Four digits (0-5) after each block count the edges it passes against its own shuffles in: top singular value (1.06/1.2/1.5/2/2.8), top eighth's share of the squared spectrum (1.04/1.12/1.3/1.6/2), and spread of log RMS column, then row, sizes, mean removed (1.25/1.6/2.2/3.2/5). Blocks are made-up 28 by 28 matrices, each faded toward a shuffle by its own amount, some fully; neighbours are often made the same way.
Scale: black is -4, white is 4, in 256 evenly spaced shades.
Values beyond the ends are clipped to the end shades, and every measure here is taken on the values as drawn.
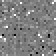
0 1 0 0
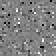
0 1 0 0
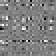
3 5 2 3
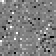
0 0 0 0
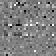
3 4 1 2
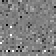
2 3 0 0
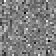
1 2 1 0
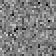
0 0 0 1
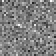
0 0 0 0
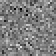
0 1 1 0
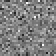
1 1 0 1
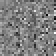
2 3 2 0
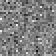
0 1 0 0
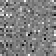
3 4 1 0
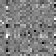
3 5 2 1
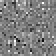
2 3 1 0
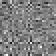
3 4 1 2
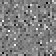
2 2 0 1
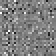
3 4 1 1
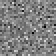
0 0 0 0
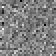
2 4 1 0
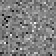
0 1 0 0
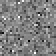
0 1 0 0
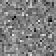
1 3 0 0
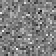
0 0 0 0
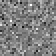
0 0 0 0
